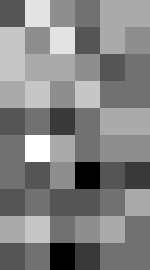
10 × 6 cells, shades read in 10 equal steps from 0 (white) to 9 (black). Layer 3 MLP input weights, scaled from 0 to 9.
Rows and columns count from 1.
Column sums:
44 33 46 53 43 44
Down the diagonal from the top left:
6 4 3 2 3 4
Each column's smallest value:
2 0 1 2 3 3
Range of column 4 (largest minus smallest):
7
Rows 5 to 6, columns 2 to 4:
5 7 5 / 0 3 5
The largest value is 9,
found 2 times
